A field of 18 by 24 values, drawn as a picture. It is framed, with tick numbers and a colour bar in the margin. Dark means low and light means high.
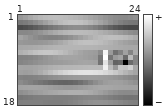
Roughest part: middle right. Slope: none. Odd patch: rougher, in the middle right. Grain: streaks across.
